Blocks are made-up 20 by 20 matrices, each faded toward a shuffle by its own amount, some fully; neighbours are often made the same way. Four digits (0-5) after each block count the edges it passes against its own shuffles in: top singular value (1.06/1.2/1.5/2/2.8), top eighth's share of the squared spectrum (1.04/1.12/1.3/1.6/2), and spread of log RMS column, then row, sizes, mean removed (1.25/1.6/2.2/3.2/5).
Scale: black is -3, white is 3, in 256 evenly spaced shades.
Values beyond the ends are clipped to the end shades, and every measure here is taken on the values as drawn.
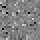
1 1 0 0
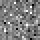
0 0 1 0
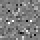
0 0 0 0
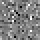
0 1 0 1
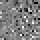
1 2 1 0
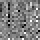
3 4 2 0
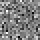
1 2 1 0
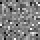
0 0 0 0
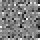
2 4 1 2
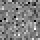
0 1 0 0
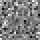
2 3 0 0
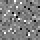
0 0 0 1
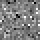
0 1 0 0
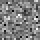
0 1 1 0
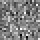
0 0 0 1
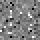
1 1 0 0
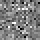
1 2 1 0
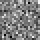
0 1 0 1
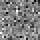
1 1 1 0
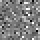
1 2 0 0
